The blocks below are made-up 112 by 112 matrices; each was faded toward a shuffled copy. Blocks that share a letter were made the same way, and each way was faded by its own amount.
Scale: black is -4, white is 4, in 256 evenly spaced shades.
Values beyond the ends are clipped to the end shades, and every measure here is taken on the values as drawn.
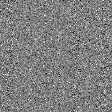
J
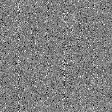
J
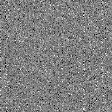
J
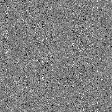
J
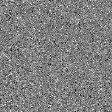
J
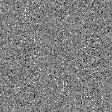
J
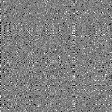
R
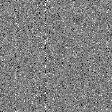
J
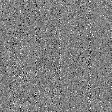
J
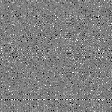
R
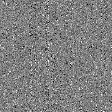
J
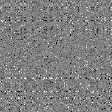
R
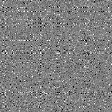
R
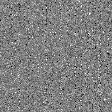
J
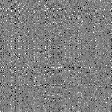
R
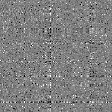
R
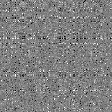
R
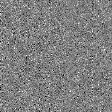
J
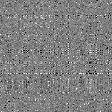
R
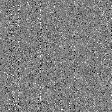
J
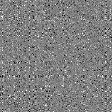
R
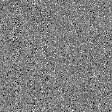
J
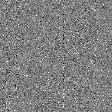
J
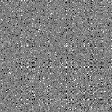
R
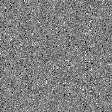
J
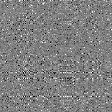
R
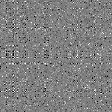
R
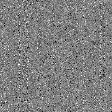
J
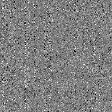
J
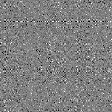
R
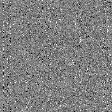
J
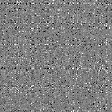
R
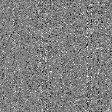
J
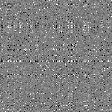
R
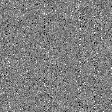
J
